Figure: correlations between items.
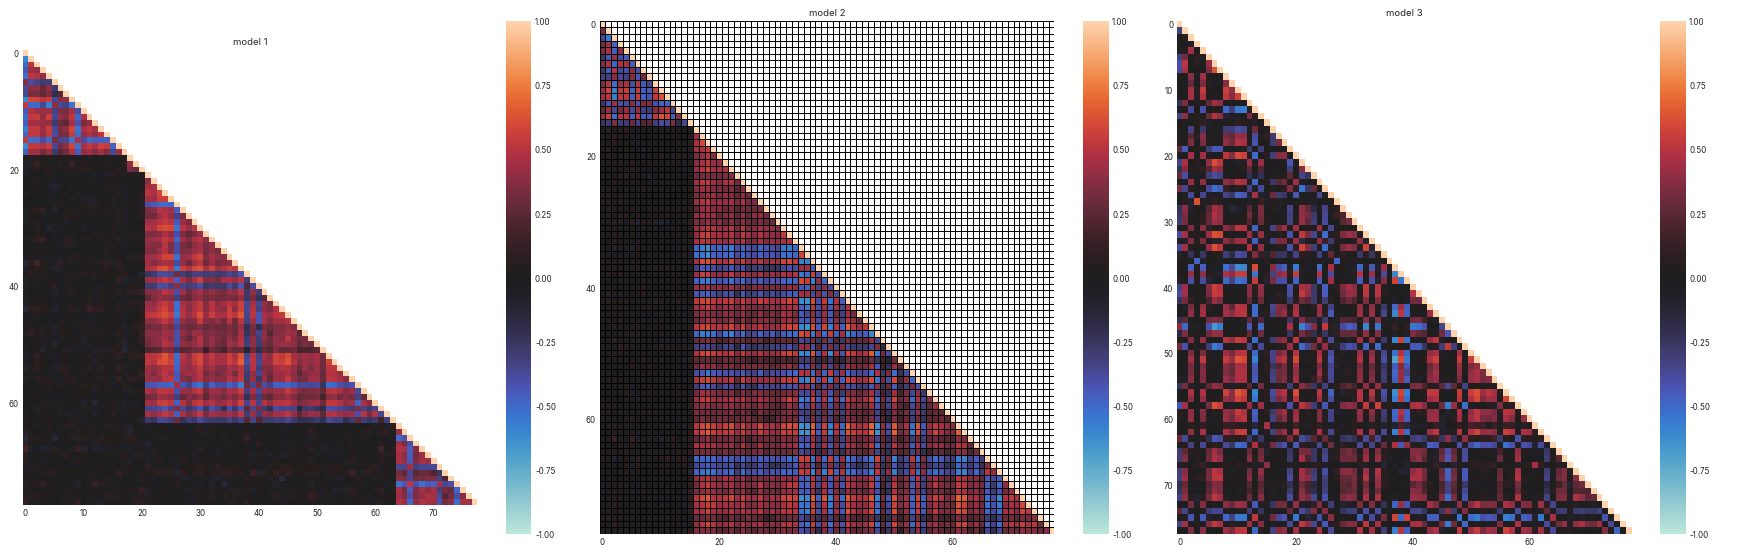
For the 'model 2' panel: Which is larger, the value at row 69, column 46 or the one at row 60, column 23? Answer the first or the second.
the first
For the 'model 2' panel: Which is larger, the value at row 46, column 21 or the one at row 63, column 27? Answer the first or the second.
the first
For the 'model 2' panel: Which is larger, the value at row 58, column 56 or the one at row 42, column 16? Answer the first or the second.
the second
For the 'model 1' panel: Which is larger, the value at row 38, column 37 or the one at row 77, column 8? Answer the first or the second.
the second
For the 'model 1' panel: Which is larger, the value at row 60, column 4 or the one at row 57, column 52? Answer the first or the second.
the first
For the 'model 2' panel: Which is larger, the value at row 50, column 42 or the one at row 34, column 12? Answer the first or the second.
the first
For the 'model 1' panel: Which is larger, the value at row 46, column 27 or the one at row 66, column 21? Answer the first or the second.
the first
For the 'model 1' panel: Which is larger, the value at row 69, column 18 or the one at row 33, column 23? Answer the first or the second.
the second
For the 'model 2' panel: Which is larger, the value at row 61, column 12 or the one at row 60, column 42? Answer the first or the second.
the second
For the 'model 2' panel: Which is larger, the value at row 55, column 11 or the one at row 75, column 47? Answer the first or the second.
the first
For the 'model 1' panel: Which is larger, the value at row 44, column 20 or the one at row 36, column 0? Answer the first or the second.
the first
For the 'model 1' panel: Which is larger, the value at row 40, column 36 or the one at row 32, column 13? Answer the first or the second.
the second
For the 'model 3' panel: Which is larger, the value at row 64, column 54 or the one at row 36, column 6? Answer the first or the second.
the second
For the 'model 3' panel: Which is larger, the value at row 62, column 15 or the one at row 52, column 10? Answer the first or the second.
the second
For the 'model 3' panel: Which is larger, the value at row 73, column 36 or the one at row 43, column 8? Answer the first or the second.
the second
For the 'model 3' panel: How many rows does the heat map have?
78
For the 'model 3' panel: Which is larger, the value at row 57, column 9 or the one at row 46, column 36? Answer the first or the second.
the first
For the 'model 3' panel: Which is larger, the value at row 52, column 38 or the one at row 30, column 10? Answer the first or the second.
the first
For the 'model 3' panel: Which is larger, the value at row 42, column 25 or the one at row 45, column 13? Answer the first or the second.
the second
